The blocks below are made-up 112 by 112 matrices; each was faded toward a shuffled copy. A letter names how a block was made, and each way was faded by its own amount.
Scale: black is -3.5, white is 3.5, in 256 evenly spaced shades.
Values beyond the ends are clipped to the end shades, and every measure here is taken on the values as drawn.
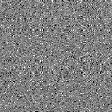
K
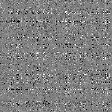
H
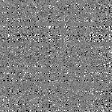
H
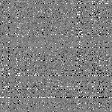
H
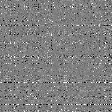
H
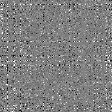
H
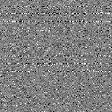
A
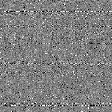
A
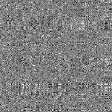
A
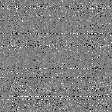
H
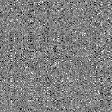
K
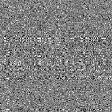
A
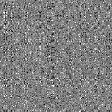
K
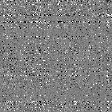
H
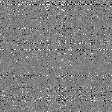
H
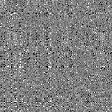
K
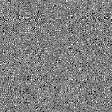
K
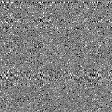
A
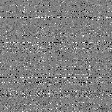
H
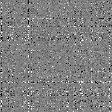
H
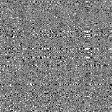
A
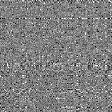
A
